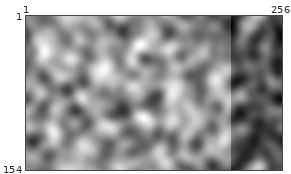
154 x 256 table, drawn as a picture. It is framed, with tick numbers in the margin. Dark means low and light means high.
A vertical seam about 80% of the way across splits the table, and the left part is higher. No regular stripes run through it. No lone cell stands out from its neighbours.
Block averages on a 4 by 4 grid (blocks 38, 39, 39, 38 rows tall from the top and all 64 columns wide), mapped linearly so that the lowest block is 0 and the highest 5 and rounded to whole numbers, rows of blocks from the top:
4 4 3 0 / 4 5 4 1 / 3 3 4 1 / 4 3 3 0
